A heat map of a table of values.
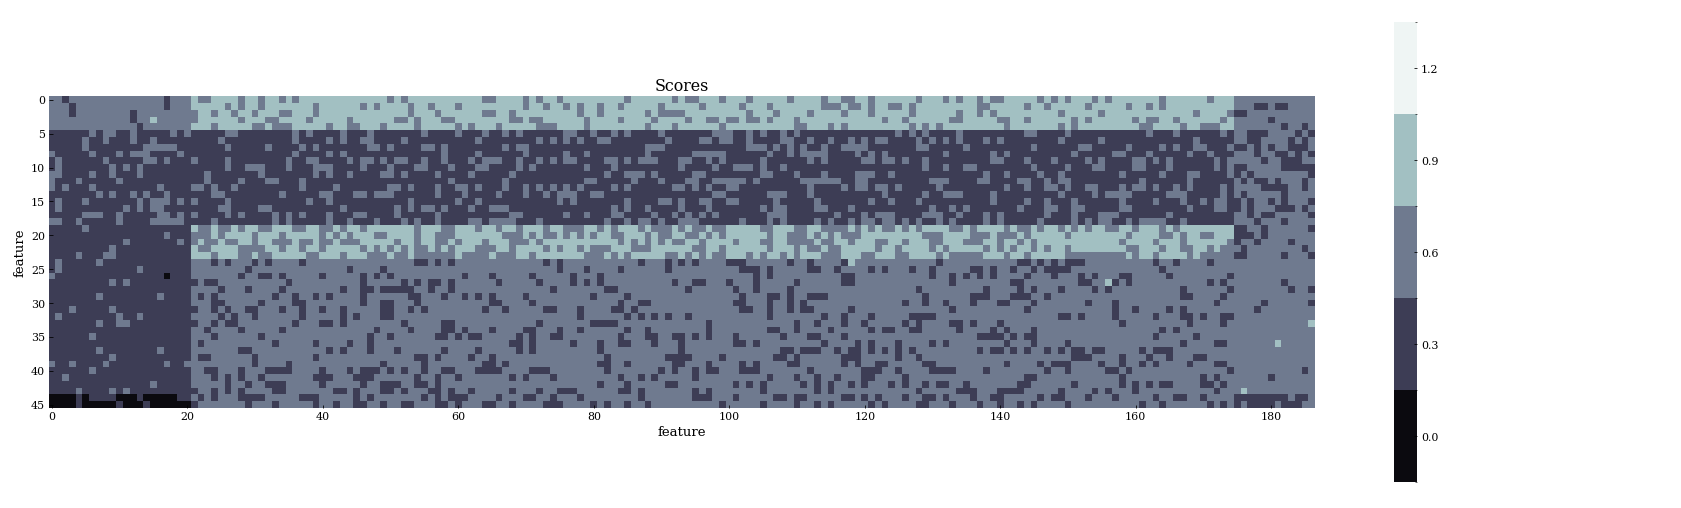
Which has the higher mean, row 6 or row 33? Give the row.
33
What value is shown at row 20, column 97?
0.6
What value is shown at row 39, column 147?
0.6
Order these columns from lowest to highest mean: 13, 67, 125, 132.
13, 125, 132, 67
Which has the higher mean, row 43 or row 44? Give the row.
43
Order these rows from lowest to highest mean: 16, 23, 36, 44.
16, 44, 36, 23
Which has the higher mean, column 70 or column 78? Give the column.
70
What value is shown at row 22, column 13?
0.3
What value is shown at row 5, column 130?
0.3
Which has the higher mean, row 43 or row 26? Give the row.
26
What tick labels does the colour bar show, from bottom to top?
0.0, 0.3, 0.6, 0.9, 1.2
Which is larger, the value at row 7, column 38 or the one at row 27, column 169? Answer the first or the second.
the second
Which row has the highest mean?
2
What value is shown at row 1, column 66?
0.9
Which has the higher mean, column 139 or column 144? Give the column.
139
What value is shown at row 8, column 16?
0.3
